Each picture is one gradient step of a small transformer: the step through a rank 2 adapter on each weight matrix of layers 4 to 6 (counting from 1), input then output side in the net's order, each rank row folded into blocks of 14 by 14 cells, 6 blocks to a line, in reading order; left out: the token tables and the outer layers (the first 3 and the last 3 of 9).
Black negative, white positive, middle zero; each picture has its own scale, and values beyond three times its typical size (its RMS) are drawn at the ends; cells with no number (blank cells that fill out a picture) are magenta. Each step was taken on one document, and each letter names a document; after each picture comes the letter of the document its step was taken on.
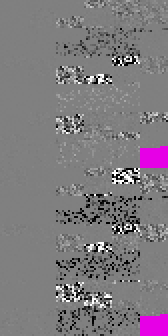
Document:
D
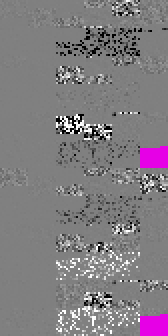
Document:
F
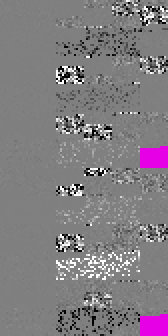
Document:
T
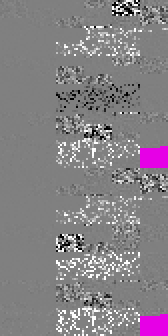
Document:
D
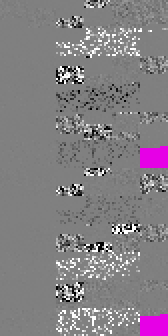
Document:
F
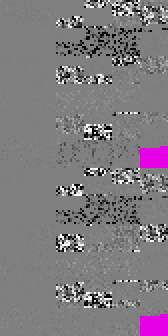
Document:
T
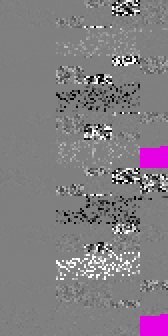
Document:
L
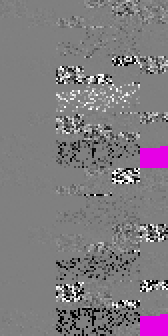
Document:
D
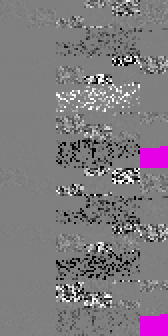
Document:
D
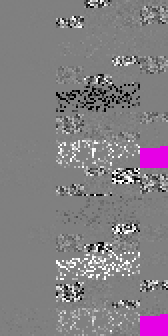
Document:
L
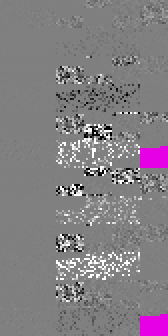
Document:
T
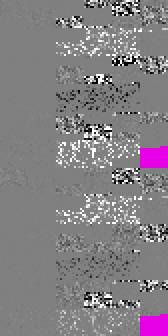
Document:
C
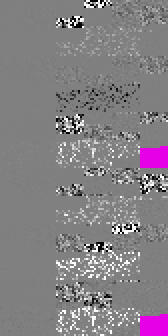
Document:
F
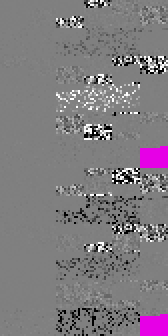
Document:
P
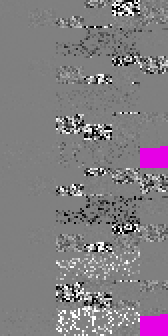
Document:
C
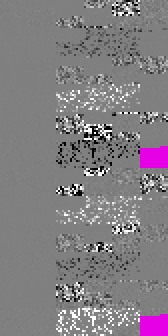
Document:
F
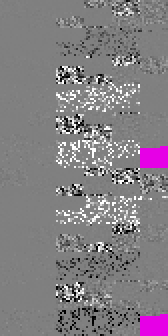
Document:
C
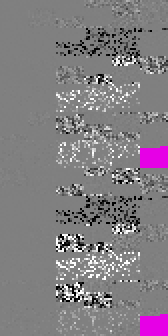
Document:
C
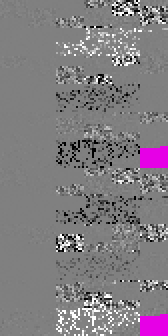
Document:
L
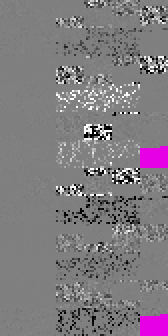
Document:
P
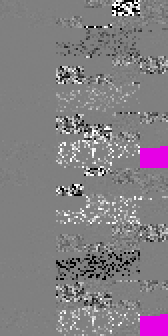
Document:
C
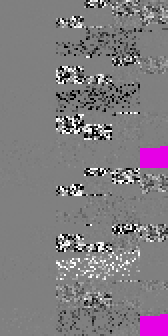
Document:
T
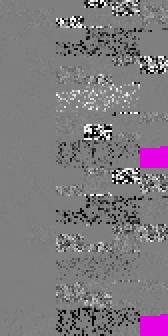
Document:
P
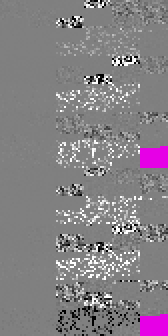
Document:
C
